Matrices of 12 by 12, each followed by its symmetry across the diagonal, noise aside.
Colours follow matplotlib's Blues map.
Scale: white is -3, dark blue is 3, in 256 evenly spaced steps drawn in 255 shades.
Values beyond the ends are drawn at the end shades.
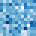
antisymmetric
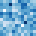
antisymmetric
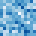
neither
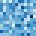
neither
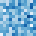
neither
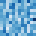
neither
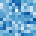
neither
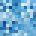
antisymmetric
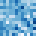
antisymmetric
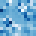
antisymmetric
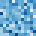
antisymmetric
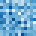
antisymmetric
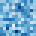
neither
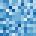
antisymmetric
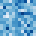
neither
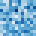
neither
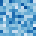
neither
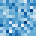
antisymmetric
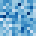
neither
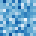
neither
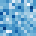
antisymmetric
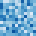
antisymmetric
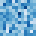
neither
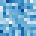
antisymmetric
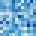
antisymmetric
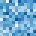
neither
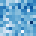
antisymmetric
